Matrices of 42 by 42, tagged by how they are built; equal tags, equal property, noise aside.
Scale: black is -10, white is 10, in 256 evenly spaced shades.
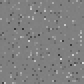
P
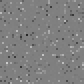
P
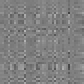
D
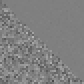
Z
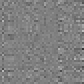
D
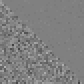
Z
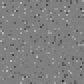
P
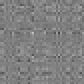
D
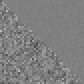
Z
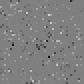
P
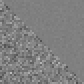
Z
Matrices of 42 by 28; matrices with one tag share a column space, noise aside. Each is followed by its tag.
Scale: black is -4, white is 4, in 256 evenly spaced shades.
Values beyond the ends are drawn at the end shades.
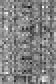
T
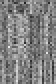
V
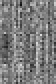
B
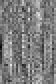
B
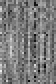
B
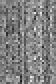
T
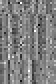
V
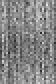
B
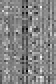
T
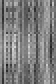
B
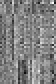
V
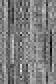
B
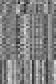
V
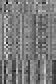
V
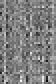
T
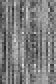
B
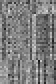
V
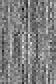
B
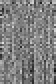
V
